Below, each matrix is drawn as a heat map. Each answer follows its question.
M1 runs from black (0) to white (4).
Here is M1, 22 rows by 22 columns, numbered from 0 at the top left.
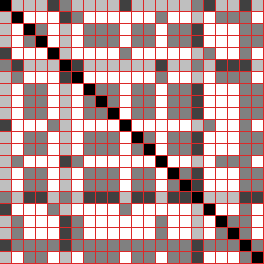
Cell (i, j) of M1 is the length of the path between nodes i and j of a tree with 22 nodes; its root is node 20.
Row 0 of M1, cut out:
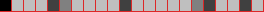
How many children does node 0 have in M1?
3
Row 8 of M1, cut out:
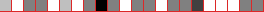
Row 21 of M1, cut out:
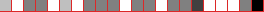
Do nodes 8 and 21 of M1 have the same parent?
yes
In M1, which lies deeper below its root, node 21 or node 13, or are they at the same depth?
the same depth
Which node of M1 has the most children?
16
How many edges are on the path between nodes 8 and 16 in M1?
1
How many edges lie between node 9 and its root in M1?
2
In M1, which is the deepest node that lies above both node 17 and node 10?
0
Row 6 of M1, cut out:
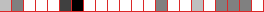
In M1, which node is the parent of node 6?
5
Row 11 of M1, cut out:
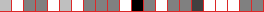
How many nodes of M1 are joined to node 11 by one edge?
1
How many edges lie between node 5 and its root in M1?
1
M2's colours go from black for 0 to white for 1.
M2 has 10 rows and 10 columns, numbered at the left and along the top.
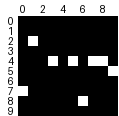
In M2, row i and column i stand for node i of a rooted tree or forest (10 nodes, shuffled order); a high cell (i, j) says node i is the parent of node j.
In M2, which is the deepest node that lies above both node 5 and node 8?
4
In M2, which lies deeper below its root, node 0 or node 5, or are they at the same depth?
node 0
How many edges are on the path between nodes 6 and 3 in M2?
3
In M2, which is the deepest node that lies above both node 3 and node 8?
4
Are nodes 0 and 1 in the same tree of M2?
no
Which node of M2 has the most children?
4
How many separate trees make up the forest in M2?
2
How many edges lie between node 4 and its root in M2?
0
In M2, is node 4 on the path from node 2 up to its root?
no
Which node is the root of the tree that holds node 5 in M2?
4
